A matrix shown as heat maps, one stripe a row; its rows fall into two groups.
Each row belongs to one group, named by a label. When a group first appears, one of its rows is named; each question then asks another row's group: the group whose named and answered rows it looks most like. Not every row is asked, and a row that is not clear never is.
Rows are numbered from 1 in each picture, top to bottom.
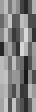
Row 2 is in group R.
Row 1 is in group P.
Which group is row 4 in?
R
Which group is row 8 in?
P
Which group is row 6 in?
P
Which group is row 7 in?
P
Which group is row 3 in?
R
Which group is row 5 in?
P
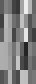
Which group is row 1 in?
R
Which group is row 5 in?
P
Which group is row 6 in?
R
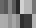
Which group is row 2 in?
P
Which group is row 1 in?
R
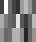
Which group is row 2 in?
P
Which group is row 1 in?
R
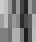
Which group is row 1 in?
P
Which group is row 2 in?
P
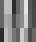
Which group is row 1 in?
R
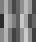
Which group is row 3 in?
R
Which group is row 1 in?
R
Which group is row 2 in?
R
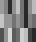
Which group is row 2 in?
P
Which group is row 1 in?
P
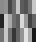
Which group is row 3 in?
R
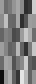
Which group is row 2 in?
P
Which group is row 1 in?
P
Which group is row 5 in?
R
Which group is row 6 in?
R
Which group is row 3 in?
R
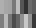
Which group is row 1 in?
P
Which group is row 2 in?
R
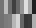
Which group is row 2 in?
P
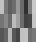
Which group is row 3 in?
R
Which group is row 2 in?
P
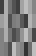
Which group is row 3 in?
R
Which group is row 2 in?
P
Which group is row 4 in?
P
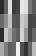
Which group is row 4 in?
P
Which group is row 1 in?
R
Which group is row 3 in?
R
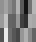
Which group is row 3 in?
R
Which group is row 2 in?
P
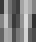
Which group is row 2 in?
R
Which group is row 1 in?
R
